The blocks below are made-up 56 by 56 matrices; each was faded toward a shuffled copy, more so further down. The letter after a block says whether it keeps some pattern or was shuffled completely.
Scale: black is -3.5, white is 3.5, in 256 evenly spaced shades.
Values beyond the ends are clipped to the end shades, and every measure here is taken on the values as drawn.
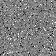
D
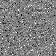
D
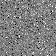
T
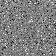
T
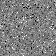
T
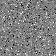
T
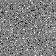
D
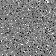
D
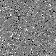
D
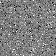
D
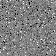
T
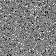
T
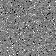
D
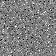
T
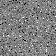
D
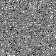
D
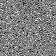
D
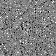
D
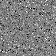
T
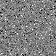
T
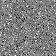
T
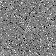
T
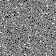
T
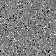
D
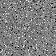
D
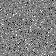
D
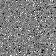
D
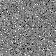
T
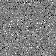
D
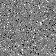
T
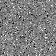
T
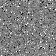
D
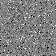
D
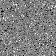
T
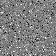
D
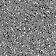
D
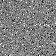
T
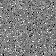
D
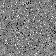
T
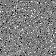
D
